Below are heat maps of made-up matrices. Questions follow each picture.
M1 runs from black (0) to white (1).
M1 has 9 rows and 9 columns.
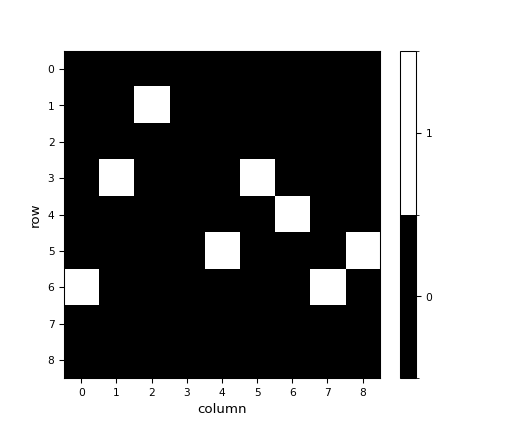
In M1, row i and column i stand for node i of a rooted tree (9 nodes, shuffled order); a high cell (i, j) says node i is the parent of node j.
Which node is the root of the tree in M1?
3
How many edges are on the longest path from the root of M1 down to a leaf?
4
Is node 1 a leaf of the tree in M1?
no
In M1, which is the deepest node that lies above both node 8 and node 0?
5
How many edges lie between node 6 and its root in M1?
3
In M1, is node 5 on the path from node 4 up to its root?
yes
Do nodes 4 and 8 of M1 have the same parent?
yes
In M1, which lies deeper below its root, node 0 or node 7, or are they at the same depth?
the same depth
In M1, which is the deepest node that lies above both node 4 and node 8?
5
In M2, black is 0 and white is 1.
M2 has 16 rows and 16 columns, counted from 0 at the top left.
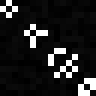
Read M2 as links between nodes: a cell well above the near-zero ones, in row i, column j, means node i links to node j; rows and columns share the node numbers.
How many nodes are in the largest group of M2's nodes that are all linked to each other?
3
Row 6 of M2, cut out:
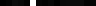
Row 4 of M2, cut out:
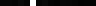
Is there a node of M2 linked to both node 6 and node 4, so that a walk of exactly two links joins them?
yes
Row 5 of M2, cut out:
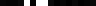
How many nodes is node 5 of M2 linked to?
3
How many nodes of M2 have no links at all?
1
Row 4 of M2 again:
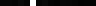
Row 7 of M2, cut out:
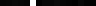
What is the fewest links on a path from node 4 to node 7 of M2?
2
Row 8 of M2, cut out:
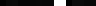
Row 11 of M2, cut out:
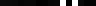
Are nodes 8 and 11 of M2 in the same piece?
yes
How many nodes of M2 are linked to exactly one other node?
5
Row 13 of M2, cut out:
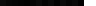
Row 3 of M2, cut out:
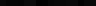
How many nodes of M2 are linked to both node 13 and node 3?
0
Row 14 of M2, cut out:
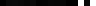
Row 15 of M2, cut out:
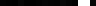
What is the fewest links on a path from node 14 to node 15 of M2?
1
